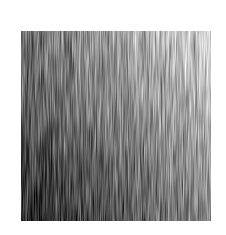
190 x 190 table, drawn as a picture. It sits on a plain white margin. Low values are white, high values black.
The bottom left is the ninth with the highest average. Streaks run downward. Values rise toward the bottom left. Neither half mirrors the other. The ninth with the lowest average is the top right.
